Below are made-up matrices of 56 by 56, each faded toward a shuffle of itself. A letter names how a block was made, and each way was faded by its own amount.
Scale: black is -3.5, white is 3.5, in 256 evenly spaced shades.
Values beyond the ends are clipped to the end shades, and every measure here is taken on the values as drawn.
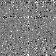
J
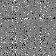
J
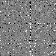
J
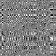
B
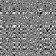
B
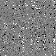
J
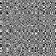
B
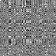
B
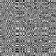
B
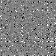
J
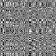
B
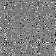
J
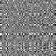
B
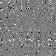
J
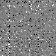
J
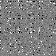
J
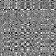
B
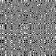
B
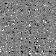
J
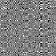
B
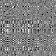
B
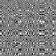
B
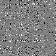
J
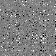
J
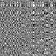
B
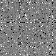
J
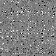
J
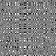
B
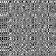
B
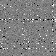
J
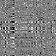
B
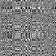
B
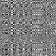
B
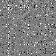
J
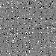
J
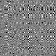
B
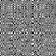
B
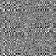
B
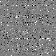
J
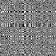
B
